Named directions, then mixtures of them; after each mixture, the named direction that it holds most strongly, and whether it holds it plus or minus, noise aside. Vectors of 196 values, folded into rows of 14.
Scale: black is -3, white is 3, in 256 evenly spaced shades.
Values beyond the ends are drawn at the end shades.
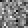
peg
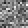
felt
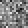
peg, plus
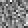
peg, minus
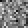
peg, plus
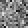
peg, plus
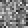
peg, plus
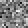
peg, minus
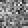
felt, plus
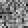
peg, minus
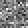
felt, plus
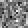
peg, minus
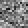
felt, minus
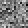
felt, minus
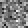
peg, minus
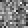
peg, plus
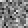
peg, minus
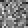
peg, plus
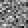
felt, minus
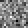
peg, plus
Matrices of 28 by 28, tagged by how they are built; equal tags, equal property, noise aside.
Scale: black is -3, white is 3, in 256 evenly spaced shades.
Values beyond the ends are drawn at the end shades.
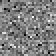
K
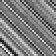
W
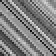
W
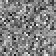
K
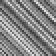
W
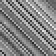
W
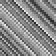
W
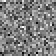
K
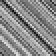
W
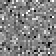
K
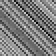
W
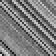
W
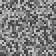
K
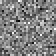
K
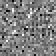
K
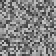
K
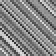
W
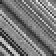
W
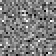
K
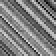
W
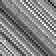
W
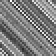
W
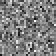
K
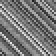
W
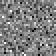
K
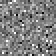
K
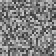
K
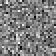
K
